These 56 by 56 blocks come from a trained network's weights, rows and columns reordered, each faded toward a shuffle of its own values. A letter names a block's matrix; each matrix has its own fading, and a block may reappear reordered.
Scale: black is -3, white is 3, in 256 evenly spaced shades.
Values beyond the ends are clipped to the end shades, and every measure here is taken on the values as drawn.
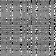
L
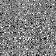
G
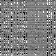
L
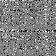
G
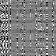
L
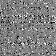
G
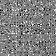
G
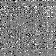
G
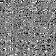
G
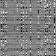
L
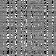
L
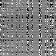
L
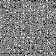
G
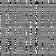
L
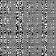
L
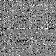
G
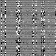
L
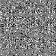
G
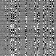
L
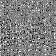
G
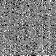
G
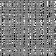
L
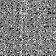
G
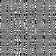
L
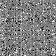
G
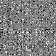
G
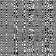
L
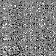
G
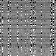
L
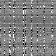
L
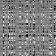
L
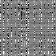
L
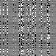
L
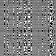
L
